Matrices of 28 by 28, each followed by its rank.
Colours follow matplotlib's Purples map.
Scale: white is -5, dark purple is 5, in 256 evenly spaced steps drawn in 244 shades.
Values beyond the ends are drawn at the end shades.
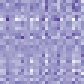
three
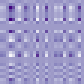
one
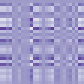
one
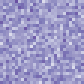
full rank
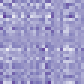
three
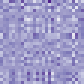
three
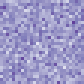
full rank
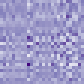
three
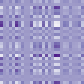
one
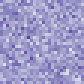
full rank
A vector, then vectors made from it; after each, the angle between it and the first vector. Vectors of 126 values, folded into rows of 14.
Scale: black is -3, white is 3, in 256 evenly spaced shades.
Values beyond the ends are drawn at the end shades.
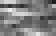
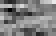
nearly opposite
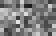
partly aligned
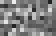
partly aligned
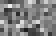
partly opposed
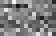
partly aligned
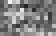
partly aligned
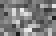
partly aligned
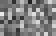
orthogonal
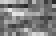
nearly parallel
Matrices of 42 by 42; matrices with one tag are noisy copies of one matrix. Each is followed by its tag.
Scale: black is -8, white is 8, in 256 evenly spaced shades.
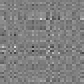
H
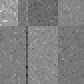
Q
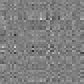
H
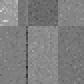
Q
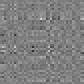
H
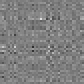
H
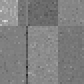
Q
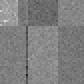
Q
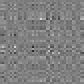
H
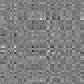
H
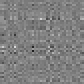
H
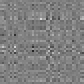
H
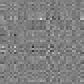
H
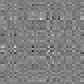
H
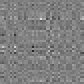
H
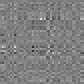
H
